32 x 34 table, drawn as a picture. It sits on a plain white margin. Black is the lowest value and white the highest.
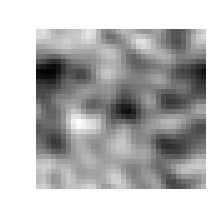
No row or column stands out. The field is mottled with small blotches. No regular stripes run through it.
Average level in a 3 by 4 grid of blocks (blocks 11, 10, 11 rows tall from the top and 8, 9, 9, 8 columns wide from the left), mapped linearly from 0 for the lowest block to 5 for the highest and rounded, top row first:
1 4 3 0 / 1 3 0 0 / 3 5 2 1
